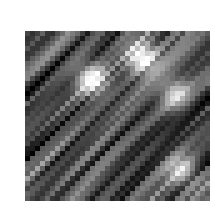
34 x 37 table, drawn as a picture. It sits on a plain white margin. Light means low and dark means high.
The ninth with the lowest average is the top middle. Four dips sink into the field. Streaks slant up to the right. Neither half mirrors the other.
